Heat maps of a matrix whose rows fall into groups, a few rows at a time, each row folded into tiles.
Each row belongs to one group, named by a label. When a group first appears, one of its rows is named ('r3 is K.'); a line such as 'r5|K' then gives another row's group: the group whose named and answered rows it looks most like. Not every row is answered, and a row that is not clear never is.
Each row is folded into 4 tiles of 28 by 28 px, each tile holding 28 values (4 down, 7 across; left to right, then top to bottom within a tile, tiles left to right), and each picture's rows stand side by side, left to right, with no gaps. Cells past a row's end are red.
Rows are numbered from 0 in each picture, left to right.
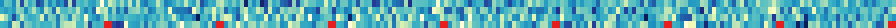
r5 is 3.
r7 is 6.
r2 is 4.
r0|4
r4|4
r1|3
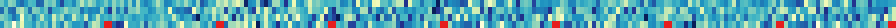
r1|3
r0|4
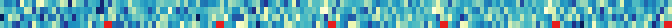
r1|3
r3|4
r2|4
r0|6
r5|6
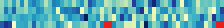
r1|4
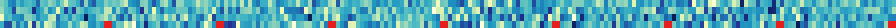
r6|6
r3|4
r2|3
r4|6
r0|3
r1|4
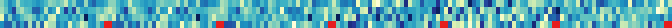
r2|3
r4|4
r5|4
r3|6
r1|3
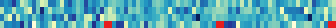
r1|3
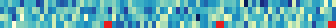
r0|4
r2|4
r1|3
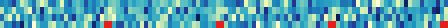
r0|6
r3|6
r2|6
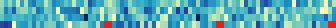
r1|3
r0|3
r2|4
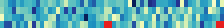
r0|3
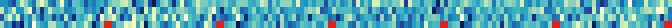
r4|6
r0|6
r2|6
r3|6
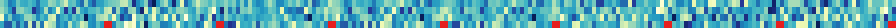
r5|4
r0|3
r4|3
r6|6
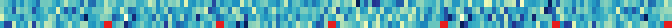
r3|4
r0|3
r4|6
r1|6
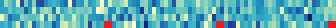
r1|4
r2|3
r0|4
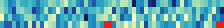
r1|4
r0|3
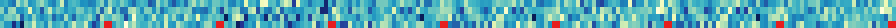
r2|6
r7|4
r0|6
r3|3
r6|3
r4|3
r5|4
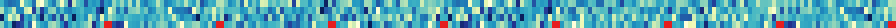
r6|4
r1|3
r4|6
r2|6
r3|4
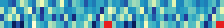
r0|6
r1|6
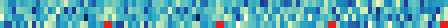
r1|3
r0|3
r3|6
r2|4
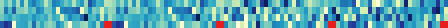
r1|3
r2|4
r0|3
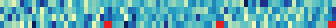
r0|4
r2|4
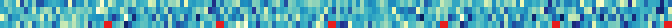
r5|6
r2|4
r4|6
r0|4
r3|3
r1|6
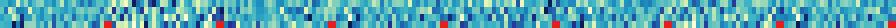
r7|6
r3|6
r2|3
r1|4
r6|4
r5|6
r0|6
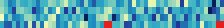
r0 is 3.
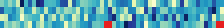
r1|6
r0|4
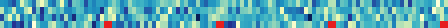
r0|6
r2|3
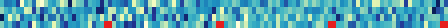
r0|6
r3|6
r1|6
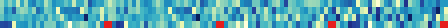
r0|3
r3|6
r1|3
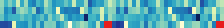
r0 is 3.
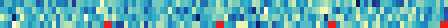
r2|4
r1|3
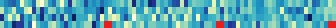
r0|6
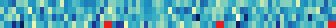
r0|6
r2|6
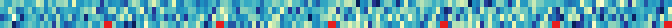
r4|4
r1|6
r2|3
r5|6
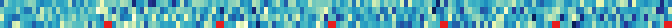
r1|4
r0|4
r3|6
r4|3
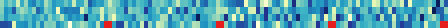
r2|6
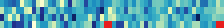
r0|6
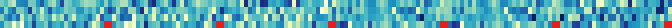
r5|6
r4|3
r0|4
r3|3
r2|4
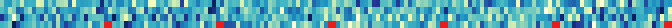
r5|6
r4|4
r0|6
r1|6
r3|4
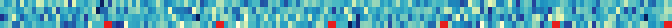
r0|6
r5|3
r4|6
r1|3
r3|6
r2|4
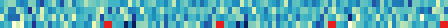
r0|4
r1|6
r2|6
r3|4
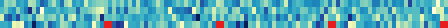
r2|6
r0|4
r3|4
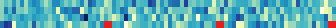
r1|4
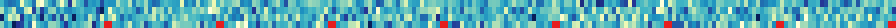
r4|3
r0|6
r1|4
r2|4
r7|4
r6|3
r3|4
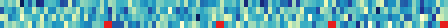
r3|6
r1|3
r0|4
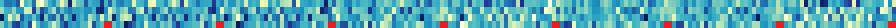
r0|6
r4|4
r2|6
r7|4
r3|3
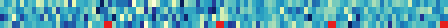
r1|6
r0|6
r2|3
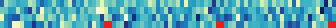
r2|6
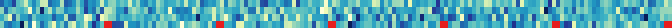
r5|3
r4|6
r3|6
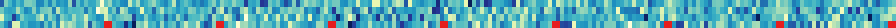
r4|4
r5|3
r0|4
